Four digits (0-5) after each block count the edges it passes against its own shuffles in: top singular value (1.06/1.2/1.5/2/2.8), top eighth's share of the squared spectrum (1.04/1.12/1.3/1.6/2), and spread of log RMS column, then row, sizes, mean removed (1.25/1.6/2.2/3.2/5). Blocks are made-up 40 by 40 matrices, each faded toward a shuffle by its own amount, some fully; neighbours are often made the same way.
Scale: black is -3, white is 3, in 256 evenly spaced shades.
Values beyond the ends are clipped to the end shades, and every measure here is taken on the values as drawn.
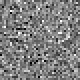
1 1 0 0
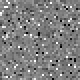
0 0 0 0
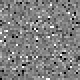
1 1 0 0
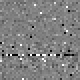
3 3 0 1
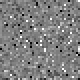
1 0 0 0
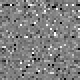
2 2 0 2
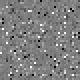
1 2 1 0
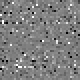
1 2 0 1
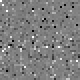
1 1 0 0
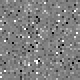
1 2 1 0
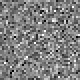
0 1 0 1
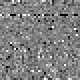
2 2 0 2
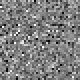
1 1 0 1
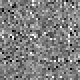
1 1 0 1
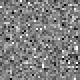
2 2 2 0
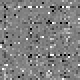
2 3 2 2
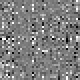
2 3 3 2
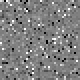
0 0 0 0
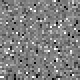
0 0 0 0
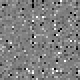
2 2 1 1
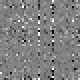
2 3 3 2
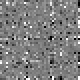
2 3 3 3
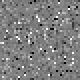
0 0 0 0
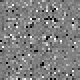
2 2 1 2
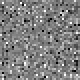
2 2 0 0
